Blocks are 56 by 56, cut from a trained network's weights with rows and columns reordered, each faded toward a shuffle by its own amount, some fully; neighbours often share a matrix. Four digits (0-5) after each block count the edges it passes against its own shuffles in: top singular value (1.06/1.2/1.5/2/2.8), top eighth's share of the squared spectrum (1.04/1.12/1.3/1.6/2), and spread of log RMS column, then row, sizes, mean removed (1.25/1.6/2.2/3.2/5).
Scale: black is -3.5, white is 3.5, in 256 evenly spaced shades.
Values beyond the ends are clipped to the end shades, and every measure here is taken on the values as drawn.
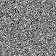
0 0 0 0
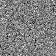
0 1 0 0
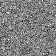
0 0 0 0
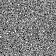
0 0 0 0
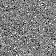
0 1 0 0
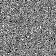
1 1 0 0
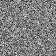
0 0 0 0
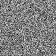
0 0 0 0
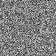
1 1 0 0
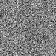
3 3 0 0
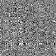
3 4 2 2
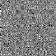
3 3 2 2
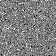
2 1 0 0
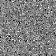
2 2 1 1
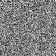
2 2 0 0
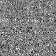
3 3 0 2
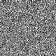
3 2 0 0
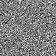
2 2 0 1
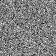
1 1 0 0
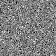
1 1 0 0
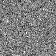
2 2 0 0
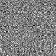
3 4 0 2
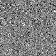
2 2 0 2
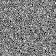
1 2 0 0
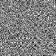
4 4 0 2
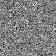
2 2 0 0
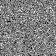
1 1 0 0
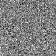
2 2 0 0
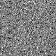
2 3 1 1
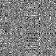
3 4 2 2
